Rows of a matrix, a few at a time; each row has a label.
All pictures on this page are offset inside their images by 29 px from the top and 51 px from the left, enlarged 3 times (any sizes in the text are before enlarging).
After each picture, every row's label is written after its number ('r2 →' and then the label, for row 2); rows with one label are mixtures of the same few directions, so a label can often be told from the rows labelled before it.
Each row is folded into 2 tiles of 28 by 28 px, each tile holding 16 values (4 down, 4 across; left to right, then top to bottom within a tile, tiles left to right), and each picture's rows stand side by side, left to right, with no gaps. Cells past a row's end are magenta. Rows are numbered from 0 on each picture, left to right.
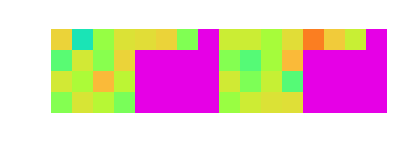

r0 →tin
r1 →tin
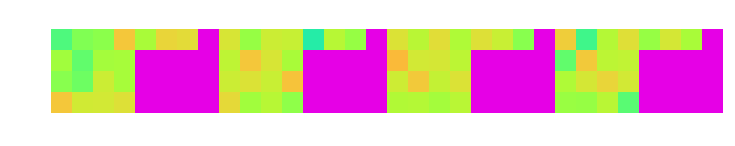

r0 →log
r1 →tin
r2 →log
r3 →tin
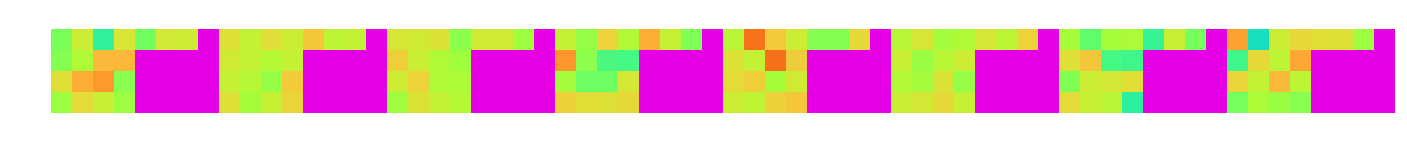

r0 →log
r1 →log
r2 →log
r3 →log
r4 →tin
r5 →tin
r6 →tin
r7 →tin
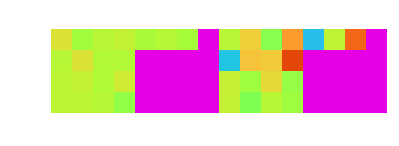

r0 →tin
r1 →log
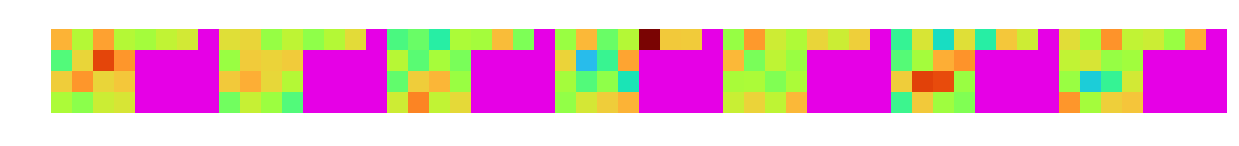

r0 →tin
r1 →log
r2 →log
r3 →tin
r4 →tin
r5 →log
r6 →log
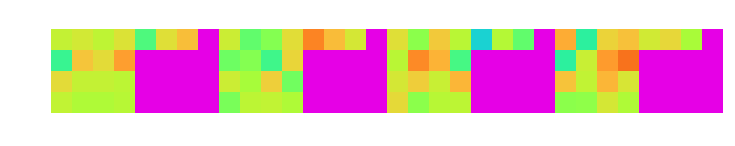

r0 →log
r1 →tin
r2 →tin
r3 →tin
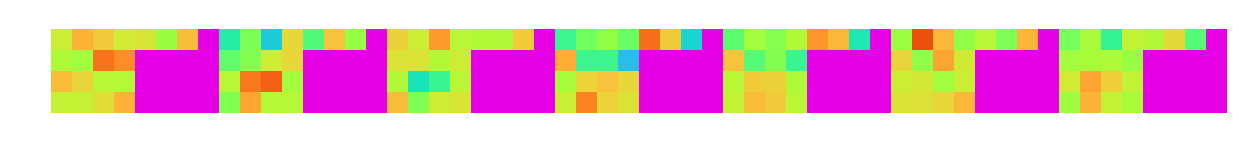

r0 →tin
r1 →log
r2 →log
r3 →log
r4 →log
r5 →tin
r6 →log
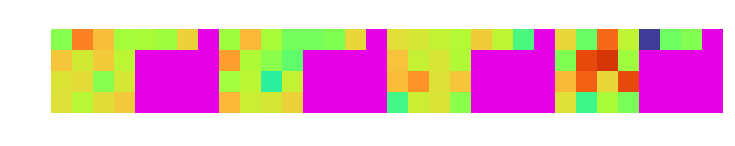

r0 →tin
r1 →tin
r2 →log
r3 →tin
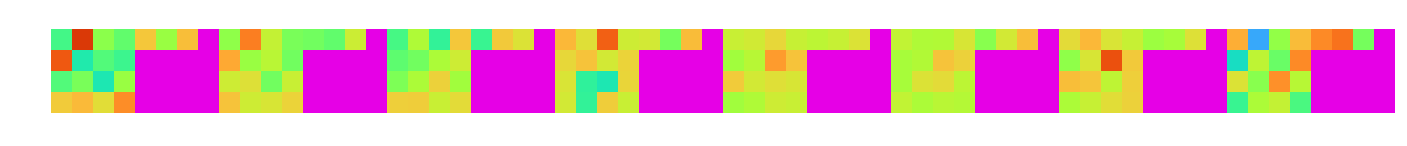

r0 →tin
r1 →tin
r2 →log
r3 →log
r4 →tin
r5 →log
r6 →tin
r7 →tin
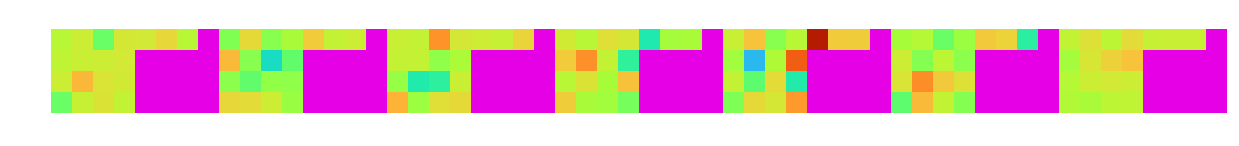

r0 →log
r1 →tin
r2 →log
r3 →tin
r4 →tin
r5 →log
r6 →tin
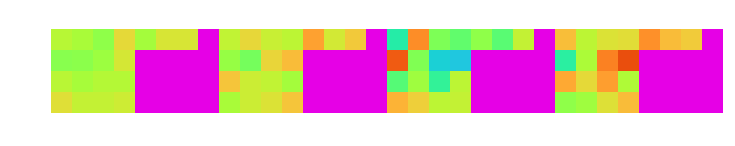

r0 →log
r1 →tin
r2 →tin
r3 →tin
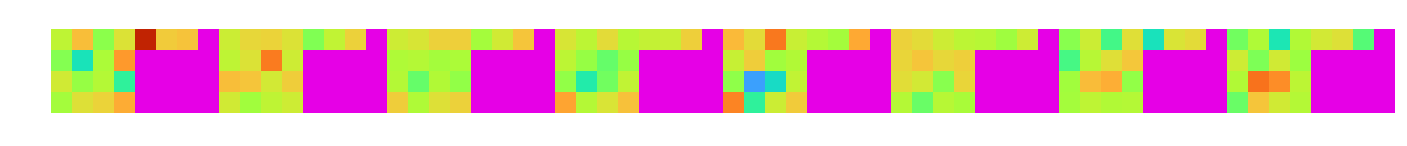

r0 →tin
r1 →tin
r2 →log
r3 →log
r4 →log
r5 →log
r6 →log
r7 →log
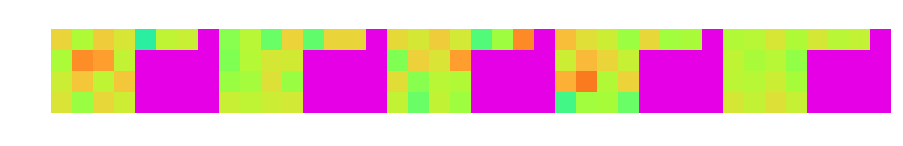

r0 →tin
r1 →log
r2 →log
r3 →log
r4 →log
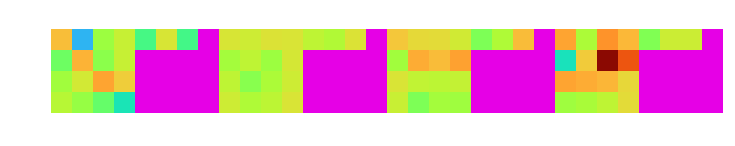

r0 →tin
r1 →log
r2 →log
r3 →tin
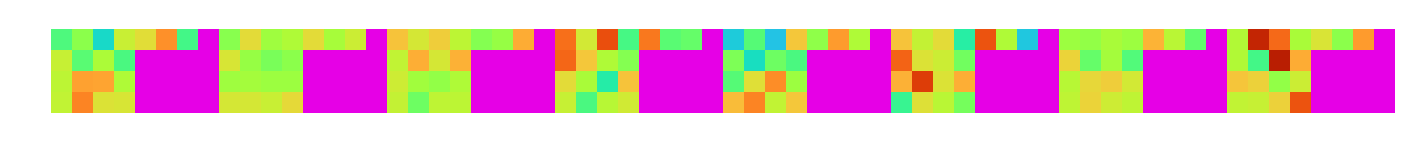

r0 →log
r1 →tin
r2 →log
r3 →log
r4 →log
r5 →log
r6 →log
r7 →tin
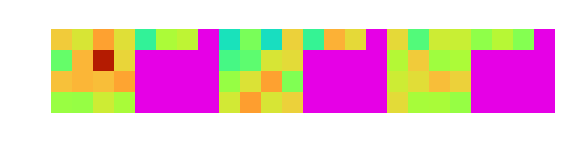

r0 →tin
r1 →log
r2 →tin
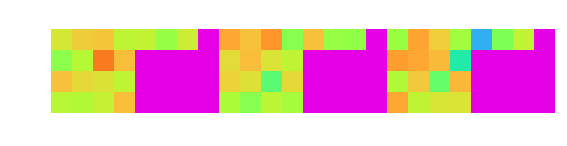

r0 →tin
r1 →log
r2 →tin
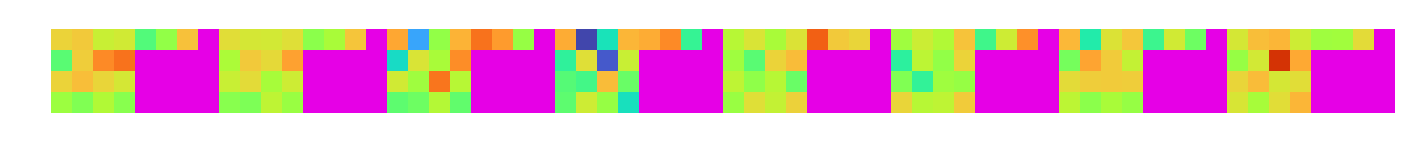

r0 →log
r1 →log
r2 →tin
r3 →tin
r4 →tin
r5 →log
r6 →tin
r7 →tin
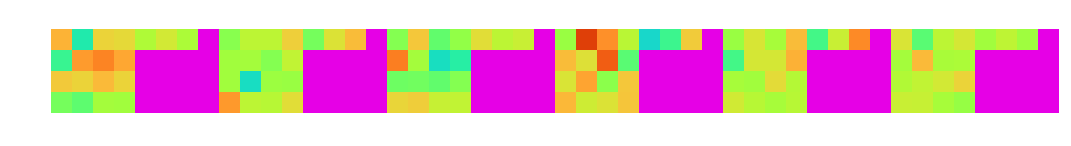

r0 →tin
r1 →log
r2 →tin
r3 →tin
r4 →log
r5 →tin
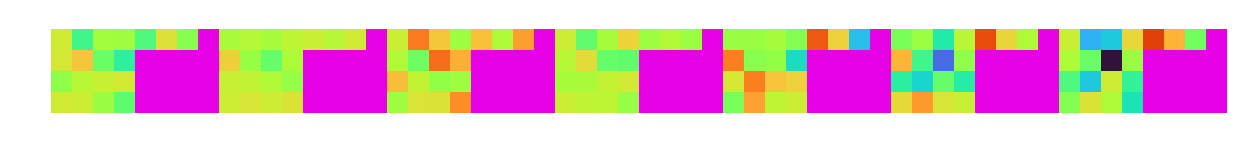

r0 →tin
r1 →tin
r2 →tin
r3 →tin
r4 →log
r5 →tin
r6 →tin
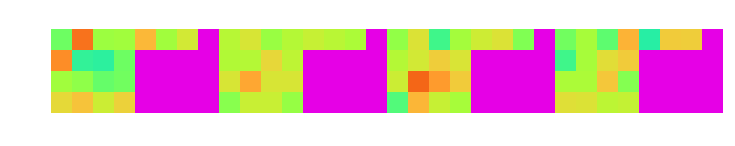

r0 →tin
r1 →log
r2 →log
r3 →log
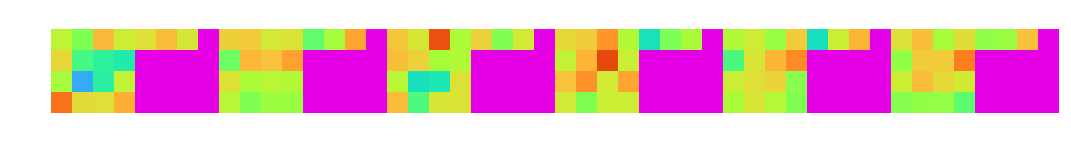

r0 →log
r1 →log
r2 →log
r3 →tin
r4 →log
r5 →log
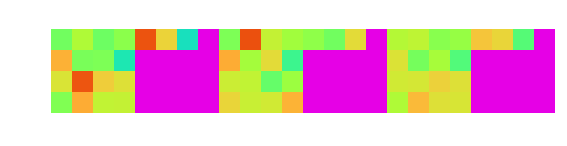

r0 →log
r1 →tin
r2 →log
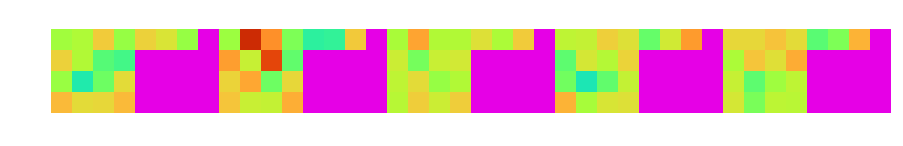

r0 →log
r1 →tin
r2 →tin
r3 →log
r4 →log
